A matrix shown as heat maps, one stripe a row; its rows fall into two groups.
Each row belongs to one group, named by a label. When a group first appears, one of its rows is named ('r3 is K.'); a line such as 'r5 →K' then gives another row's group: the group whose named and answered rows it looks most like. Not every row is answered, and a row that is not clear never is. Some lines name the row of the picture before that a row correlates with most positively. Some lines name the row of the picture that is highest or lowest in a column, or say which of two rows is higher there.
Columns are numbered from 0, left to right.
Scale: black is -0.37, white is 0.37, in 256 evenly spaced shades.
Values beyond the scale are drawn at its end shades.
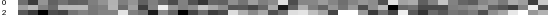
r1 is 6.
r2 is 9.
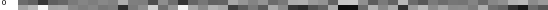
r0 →9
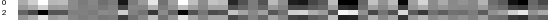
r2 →9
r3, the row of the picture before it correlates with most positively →1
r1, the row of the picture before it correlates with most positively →1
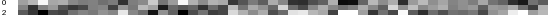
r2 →9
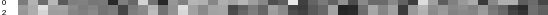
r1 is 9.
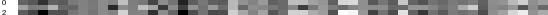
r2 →9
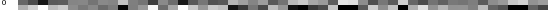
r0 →9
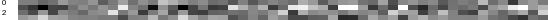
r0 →6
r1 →9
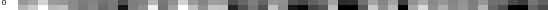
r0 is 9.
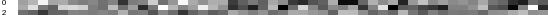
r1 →6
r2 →9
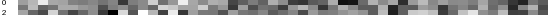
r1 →6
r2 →6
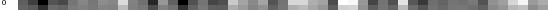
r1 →9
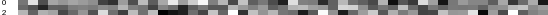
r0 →6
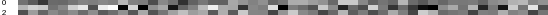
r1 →6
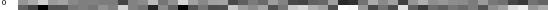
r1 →9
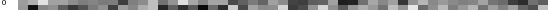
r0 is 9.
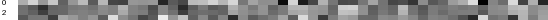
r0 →6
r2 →9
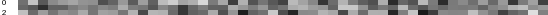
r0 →6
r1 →9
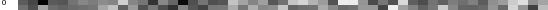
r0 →9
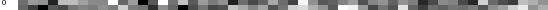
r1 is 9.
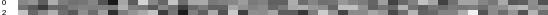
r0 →6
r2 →6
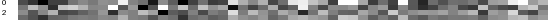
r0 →9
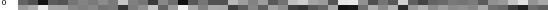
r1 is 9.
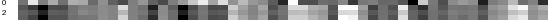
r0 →6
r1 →9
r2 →9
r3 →9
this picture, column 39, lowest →0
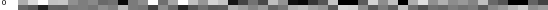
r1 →9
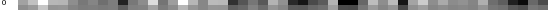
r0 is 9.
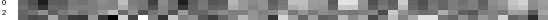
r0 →9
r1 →9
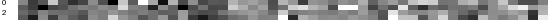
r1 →9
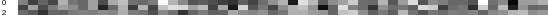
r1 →6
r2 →9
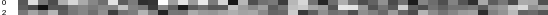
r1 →9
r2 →6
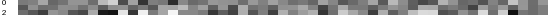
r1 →6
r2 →6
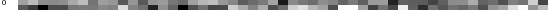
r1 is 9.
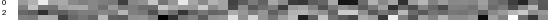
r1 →6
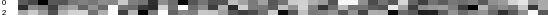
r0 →9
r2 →6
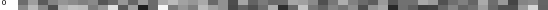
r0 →6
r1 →6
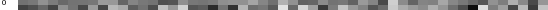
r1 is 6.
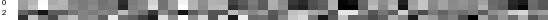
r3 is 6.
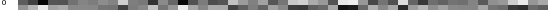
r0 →9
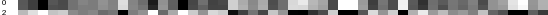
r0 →9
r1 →9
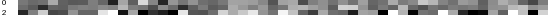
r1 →9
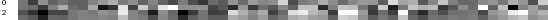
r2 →9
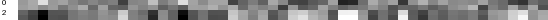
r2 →9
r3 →9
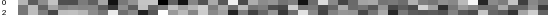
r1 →6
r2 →6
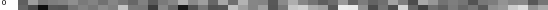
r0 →6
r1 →9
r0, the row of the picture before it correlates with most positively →1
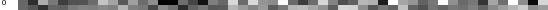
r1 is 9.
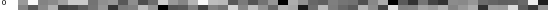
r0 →6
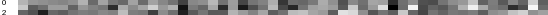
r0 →6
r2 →9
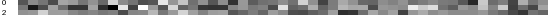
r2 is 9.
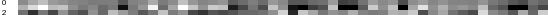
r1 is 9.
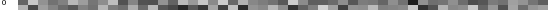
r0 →6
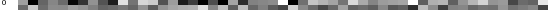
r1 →6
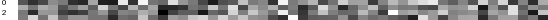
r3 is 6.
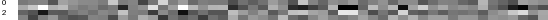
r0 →6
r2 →9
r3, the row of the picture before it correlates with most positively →2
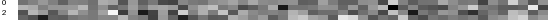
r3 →9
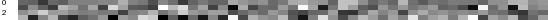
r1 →6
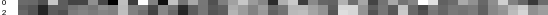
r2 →9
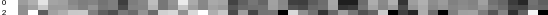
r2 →6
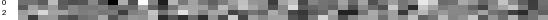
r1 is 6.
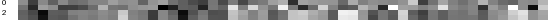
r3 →9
